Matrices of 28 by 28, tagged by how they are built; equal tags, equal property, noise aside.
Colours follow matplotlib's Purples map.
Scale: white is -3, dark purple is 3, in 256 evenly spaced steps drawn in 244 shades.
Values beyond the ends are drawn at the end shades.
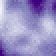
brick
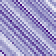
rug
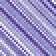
rug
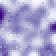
brick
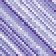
rug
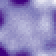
brick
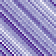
rug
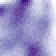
brick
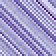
rug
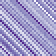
rug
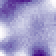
brick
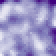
brick
